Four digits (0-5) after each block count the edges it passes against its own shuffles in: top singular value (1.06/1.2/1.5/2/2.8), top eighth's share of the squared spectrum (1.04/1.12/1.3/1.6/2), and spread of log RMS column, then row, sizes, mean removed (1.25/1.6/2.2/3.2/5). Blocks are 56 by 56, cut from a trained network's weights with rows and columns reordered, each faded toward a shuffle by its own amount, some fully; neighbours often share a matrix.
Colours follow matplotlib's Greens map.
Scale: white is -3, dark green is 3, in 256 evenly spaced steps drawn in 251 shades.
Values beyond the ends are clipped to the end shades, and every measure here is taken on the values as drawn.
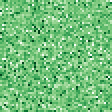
0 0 0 0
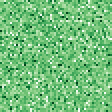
1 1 0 0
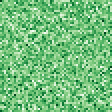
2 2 0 0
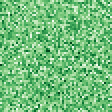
0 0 0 0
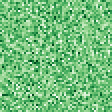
2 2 0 1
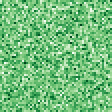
0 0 0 0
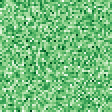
2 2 1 1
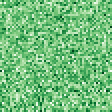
3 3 0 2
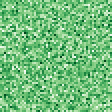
1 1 0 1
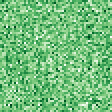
3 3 1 1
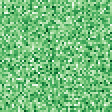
3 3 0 1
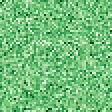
2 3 1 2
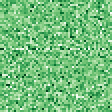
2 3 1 1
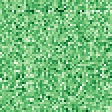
3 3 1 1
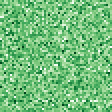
1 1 0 1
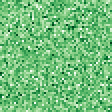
1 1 0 0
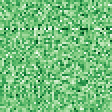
3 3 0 2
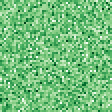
0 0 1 0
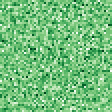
1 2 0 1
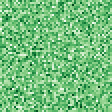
1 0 0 0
